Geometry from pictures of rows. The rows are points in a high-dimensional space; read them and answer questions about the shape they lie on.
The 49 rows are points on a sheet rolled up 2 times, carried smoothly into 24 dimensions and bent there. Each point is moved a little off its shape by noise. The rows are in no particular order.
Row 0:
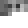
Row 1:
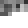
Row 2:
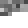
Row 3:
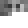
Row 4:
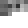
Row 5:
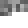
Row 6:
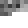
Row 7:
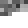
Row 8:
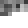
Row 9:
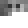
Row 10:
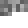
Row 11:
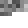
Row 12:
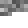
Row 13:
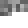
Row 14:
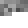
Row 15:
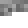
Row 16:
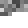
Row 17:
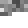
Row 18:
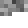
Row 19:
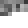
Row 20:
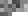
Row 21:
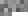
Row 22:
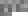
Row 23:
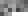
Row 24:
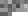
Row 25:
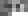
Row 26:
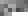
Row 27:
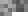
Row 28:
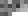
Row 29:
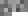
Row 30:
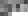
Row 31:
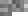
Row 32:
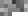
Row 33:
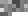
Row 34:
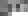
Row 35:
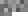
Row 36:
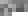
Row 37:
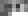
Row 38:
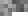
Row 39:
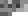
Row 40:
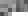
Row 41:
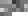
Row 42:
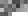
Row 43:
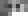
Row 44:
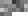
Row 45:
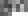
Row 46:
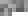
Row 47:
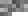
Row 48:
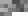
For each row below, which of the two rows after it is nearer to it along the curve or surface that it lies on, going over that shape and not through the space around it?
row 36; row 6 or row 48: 48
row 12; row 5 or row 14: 5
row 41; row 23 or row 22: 23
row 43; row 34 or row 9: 9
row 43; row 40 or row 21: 21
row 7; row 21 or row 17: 17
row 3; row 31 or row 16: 16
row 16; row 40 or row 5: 5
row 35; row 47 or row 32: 32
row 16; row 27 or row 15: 27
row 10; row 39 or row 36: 36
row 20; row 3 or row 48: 48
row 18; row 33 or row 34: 33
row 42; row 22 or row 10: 10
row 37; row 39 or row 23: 39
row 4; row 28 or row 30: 28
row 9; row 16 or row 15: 16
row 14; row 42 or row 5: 5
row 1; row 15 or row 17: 17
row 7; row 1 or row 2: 1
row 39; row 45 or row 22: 45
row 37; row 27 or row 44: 44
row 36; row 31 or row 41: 41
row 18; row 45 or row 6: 6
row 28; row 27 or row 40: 27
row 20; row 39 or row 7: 39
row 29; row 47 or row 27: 27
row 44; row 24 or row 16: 16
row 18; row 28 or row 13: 28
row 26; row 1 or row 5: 5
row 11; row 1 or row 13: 1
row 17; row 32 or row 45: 32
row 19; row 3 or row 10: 10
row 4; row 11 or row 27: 11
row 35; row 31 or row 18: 18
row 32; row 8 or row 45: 8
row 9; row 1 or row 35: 1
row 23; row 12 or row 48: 48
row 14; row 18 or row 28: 18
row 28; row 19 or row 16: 16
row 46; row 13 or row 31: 13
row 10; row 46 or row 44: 46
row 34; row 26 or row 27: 26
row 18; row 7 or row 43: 7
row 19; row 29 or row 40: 29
